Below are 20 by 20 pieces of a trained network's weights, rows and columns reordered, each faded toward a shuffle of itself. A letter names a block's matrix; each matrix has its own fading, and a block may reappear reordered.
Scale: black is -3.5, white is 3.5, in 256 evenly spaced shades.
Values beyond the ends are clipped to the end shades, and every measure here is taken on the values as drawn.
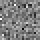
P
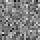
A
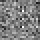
A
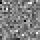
P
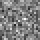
A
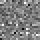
P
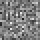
A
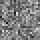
A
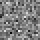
A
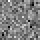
P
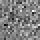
A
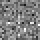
P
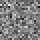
A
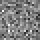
A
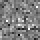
P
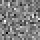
P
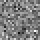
A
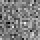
A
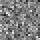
A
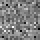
P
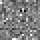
P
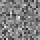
A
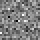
P
